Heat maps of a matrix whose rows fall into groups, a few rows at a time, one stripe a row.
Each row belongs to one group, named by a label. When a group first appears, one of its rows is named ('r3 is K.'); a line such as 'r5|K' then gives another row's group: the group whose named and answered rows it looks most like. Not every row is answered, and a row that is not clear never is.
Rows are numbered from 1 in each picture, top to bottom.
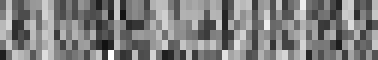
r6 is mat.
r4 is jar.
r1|jar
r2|jar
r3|jar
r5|jar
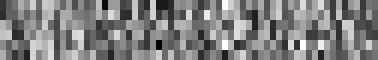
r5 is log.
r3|jar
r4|jar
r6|jar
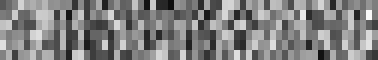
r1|mat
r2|log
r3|jar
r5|log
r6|jar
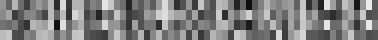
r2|jar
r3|log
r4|jar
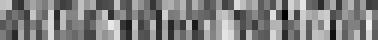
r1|jar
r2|log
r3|mat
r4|mat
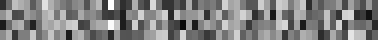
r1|mat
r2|jar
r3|mat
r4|jar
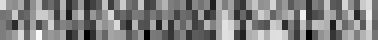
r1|log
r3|mat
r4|log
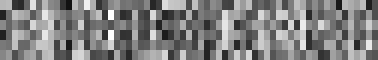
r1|jar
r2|mat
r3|log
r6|jar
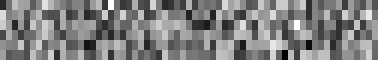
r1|mat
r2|log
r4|jar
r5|log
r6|log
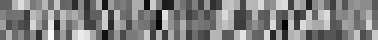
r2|log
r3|log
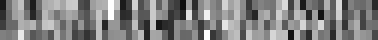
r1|mat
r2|mat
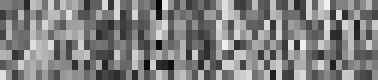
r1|log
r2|mat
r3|jar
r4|jar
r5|log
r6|jar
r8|jar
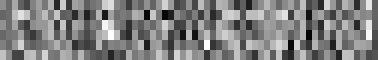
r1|log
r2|mat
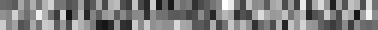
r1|mat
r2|log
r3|jar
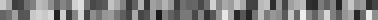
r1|jar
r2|log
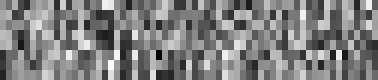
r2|jar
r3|log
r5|jar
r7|mat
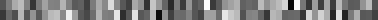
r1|mat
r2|mat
